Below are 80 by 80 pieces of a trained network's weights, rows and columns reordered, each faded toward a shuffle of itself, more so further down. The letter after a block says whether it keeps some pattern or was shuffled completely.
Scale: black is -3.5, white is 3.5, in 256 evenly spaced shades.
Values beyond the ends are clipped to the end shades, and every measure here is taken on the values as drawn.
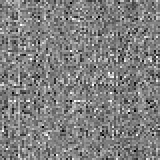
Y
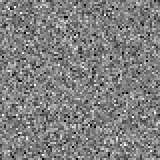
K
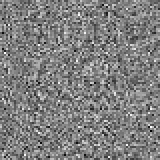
Y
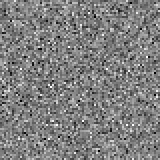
K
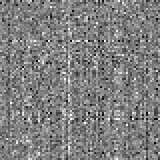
Y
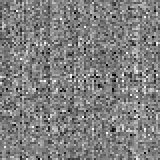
Y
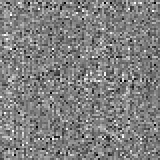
Y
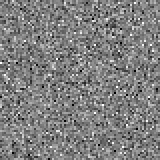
K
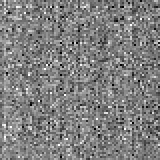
Y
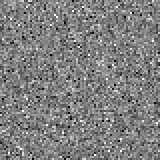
K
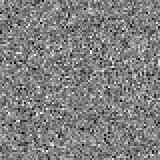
K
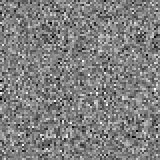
Y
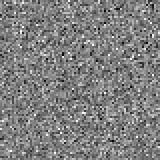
K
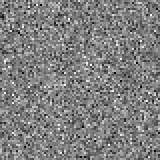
K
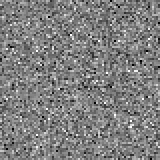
K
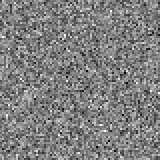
K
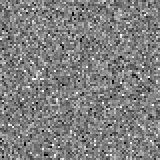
K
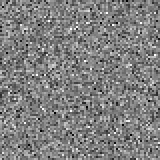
K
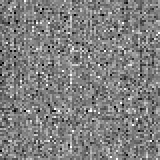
Y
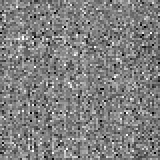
Y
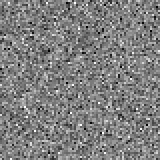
K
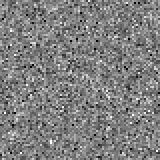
K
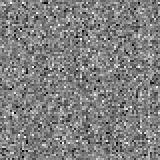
Y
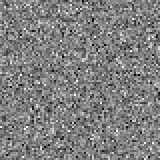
K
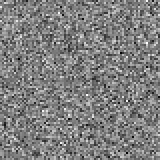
Y
